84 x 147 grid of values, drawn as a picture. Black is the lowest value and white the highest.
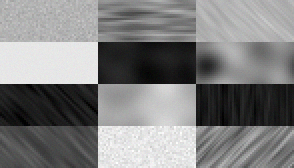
The table splits into 4 rows of 3 panels. Panel 1,1: high, fine-grained, faint in contrast. Panel 1,2: middling, streaked across. Panel 1,3: high, slanting down to the right, faint in contrast. Panel 2,1: very high, flat. Panel 2,2: very low, smooth, faint in contrast. Panel 2,3: middling, smooth, strong in contrast. Panel 3,1: very low, slanting down to the right, faint in contrast. Panel 3,2: high, smooth. Panel 3,3: very low, streaked downward, faint in contrast. Panel 4,1: low, slanting down to the right, faint in contrast. Panel 4,2: very high, fine-grained, faint in contrast. Panel 4,3: middling, slanting up to the right.
